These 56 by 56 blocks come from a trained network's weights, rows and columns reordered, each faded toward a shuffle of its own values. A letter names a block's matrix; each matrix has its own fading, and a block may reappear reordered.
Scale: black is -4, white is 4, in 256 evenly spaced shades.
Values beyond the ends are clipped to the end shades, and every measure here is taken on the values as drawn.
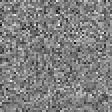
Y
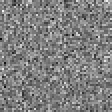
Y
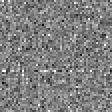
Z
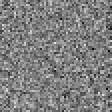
Y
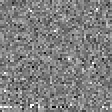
Z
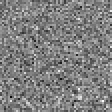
Y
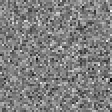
Y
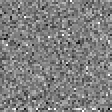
Z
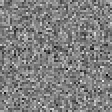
Y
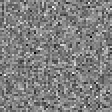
Y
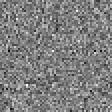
Y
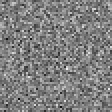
Y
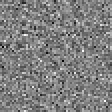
Z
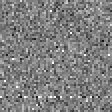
Z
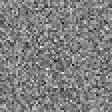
Y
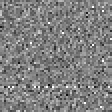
Z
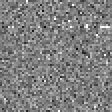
Z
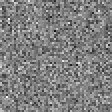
Y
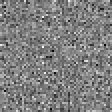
Z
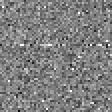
Z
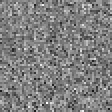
Y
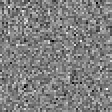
Z
